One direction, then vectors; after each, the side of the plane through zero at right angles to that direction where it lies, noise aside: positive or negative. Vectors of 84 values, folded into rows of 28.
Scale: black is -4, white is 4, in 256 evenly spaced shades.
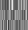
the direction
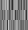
negative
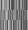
negative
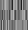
negative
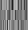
negative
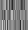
negative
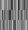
negative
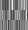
positive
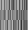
negative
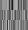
negative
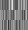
positive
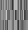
negative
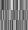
positive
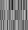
negative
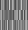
positive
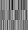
negative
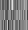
positive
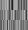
negative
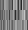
negative
